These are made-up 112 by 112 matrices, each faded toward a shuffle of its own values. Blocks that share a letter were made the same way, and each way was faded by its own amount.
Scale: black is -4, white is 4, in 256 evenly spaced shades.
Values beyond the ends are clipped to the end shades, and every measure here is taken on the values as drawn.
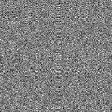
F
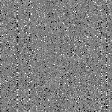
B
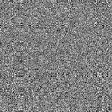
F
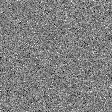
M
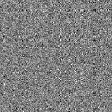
F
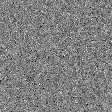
M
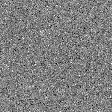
M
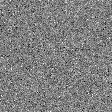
M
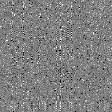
B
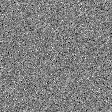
M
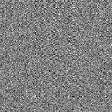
F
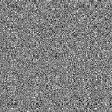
F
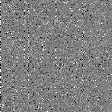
B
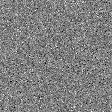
M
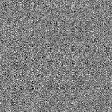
F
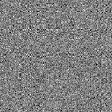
F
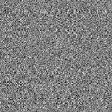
F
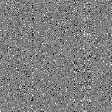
B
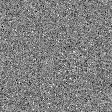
M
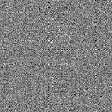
F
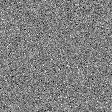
M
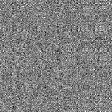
F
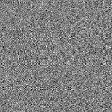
F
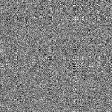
F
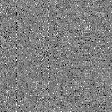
B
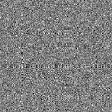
F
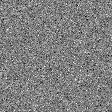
M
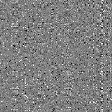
B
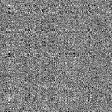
F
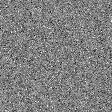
M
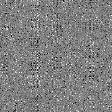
B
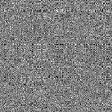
F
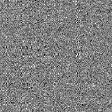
F
